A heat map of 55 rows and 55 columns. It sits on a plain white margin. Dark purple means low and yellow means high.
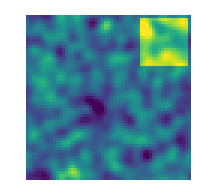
Mirror symmetry: none. Ninth with the lowest average: centre. Grain: blotchy. Roughest part: top right. Odd patch: higher, in the top right. Ninth with the highest average: top right.
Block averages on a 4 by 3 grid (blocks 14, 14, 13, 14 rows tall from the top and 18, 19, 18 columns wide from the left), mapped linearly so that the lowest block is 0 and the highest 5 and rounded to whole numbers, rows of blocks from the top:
115
212
101
111
